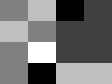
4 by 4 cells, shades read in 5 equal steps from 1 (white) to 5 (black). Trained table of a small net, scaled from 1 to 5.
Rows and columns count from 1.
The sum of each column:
11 11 15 14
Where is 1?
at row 3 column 2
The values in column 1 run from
2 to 3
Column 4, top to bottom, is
4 4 4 2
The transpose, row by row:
3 2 3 3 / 2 3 1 5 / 5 4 4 2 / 4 4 4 2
